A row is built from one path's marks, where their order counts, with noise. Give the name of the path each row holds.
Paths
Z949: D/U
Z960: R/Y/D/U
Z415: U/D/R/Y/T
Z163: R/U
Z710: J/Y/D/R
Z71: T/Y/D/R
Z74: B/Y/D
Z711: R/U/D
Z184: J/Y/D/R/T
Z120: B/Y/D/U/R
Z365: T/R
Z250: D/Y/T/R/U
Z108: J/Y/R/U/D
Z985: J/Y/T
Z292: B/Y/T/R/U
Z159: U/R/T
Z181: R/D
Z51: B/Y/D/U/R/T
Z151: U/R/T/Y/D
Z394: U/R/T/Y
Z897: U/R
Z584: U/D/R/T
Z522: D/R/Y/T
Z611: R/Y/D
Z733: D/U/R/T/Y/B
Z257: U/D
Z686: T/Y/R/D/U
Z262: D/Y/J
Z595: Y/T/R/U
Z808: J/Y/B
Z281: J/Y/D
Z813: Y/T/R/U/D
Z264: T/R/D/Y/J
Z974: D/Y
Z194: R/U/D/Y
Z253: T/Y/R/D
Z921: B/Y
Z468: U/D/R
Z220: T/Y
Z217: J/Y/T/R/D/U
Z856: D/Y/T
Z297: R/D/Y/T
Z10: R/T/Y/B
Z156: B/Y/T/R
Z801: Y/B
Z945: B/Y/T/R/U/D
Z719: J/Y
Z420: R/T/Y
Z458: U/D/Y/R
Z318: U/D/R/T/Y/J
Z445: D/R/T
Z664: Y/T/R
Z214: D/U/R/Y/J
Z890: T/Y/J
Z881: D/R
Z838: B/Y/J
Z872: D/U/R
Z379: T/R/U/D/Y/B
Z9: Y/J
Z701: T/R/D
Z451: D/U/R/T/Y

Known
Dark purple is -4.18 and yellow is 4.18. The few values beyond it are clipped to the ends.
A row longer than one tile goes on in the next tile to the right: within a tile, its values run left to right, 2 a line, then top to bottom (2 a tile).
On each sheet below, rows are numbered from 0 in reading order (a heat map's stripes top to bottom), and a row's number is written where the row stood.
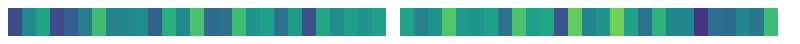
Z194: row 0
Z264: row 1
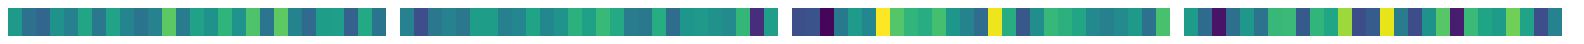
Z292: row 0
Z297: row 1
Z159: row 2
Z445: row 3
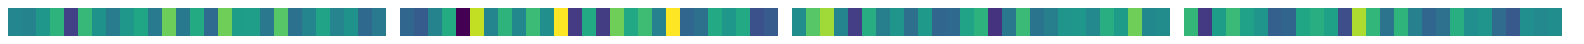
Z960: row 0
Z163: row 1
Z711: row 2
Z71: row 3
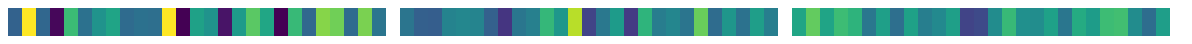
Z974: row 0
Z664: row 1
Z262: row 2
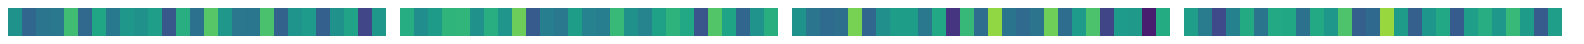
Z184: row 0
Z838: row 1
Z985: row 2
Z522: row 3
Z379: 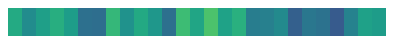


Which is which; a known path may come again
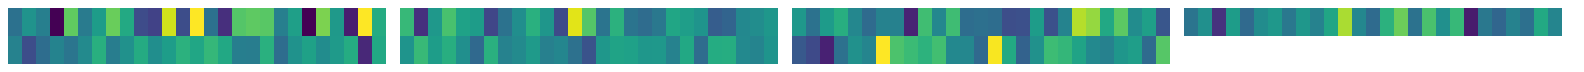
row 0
Z921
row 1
Z71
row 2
Z872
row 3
Z595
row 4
Z297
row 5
Z214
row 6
Z159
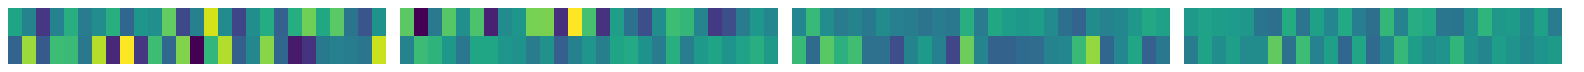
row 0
Z856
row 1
Z365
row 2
Z813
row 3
Z733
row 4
Z9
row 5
Z151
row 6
Z710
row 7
Z318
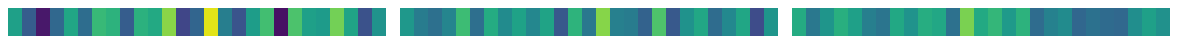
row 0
Z445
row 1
Z184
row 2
Z379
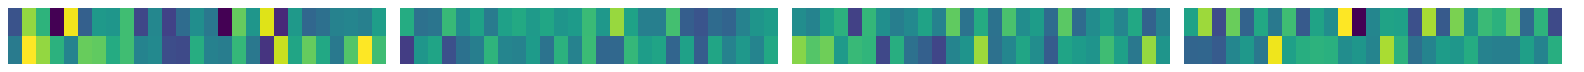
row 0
Z719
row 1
Z686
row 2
Z960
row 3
Z949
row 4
Z257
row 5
Z194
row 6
Z74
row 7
Z584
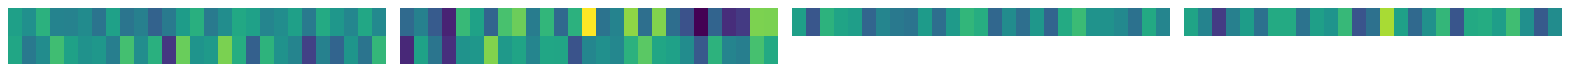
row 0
Z945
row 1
Z220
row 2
Z120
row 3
Z522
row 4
Z264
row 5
Z394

